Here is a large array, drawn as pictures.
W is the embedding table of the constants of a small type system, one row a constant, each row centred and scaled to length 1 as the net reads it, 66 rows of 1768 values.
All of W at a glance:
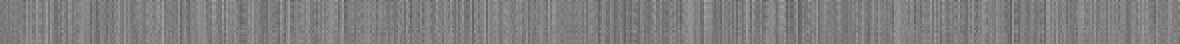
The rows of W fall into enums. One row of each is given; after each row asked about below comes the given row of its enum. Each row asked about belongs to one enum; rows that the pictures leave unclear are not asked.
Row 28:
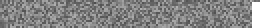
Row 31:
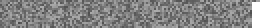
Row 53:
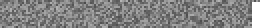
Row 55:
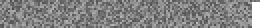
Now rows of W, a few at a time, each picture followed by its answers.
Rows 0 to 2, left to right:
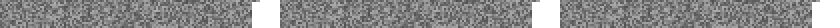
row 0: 31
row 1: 31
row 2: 31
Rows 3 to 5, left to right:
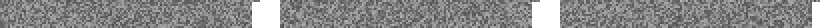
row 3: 28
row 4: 55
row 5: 53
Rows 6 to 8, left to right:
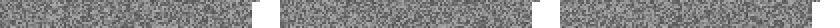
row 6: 31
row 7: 28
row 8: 53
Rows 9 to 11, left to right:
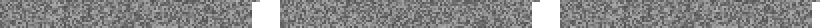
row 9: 31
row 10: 28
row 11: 31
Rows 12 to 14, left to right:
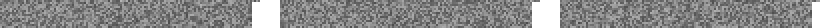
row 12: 53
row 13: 28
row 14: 31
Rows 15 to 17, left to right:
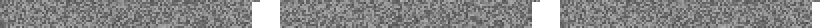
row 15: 28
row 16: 53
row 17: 28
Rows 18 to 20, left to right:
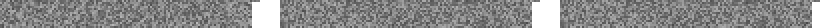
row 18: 55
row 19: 28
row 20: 28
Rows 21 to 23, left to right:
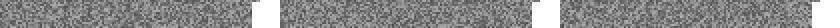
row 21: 31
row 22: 28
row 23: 55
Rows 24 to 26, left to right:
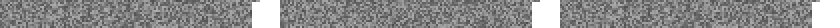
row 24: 31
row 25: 28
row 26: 31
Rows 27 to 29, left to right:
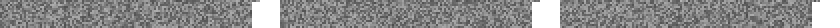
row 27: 31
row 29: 53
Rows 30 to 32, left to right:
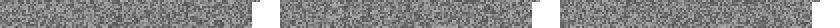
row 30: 53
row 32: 28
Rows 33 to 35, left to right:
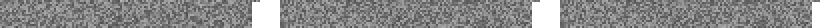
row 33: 53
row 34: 28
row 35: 28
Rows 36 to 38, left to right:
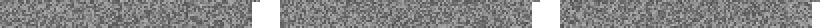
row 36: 53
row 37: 28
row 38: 55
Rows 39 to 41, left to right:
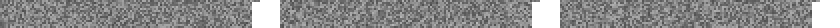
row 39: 28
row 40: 55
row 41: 31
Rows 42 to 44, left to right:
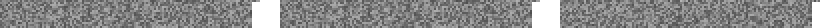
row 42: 31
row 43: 31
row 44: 53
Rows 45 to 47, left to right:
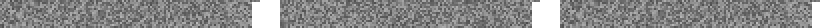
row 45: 55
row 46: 28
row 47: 55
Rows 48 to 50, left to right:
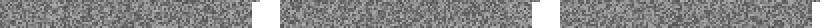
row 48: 31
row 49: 55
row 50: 53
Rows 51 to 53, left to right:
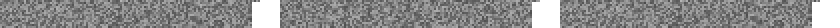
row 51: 53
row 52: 31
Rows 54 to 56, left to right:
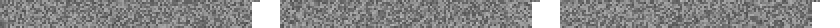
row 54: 28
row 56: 53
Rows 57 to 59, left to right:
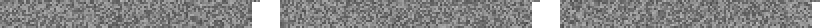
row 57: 53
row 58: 28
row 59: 55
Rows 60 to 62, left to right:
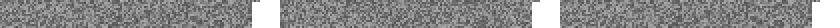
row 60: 53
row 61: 28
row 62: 53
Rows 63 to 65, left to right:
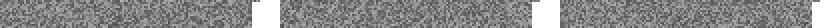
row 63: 53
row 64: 55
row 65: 28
